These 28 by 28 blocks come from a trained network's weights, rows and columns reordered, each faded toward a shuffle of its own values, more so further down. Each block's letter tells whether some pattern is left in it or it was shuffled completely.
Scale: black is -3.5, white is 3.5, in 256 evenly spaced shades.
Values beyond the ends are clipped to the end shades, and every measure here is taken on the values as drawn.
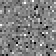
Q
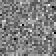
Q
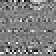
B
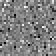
Q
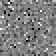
Q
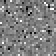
Q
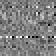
B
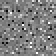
Q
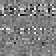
B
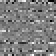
B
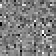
B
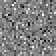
Q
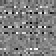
B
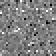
Q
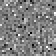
Q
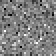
Q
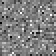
Q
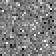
Q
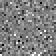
Q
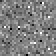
Q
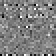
B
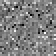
Q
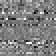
B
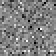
Q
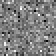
Q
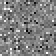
Q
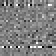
B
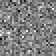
Q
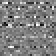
B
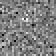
Q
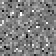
Q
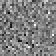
B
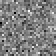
Q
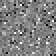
Q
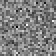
Q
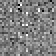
B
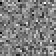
Q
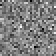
Q
